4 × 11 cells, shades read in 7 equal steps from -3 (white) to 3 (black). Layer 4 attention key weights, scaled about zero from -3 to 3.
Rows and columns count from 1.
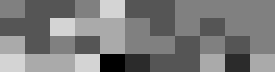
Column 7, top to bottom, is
1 1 0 1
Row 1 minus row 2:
-1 0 3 1 -1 1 0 0 -1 0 0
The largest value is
3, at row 4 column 5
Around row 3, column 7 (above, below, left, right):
1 1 0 1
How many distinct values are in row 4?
5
